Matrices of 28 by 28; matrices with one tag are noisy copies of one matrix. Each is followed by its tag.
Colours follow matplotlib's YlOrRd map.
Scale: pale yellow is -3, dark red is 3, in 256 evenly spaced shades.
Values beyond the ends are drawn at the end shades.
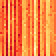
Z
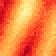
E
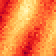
E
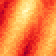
E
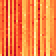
Z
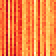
Z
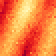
E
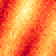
E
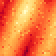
E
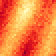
E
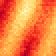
E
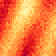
E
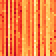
Z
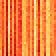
Z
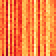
Z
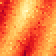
E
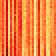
Z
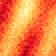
E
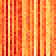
Z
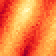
E
